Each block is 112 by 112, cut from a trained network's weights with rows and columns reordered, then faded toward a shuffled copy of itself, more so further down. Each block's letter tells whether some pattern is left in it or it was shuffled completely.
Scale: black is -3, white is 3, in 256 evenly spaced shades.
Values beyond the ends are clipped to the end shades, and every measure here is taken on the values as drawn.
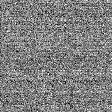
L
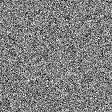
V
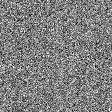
L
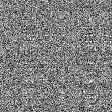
L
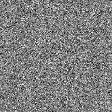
L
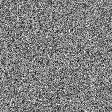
V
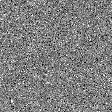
L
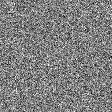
L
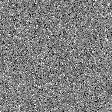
V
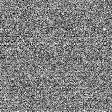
L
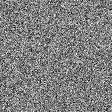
V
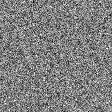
V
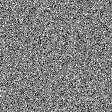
V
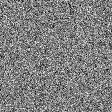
V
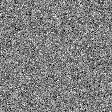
V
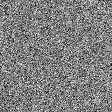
V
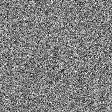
L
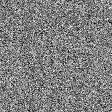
L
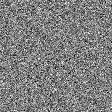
V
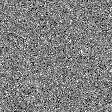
V
